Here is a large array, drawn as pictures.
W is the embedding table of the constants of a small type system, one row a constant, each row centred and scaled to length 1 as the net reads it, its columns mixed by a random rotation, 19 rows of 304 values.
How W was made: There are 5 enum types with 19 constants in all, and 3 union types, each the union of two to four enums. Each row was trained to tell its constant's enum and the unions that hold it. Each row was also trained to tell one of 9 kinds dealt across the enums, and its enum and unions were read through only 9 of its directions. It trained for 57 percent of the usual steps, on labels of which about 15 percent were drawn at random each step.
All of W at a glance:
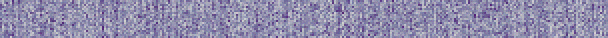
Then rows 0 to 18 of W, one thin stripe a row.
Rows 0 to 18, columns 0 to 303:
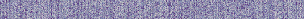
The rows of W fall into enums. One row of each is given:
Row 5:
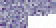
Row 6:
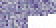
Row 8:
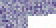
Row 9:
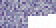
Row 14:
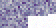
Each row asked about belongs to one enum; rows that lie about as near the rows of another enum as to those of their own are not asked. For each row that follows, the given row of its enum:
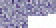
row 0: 8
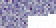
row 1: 8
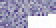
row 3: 5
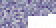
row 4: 9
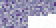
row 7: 9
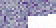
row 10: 14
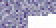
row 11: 9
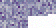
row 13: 8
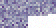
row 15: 9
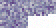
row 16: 5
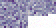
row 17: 5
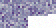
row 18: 8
